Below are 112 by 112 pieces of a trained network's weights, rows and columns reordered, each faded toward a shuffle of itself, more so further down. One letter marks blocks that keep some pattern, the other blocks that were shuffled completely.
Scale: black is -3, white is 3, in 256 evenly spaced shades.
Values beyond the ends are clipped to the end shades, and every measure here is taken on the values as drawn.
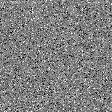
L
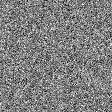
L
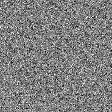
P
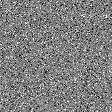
L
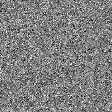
P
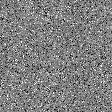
L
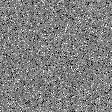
L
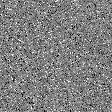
L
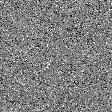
L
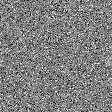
L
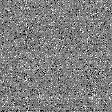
P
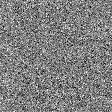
L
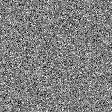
P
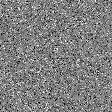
L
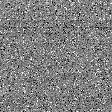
P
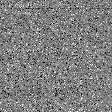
P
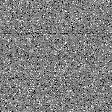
P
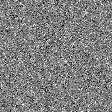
P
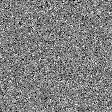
L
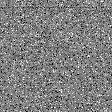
P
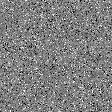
L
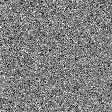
L
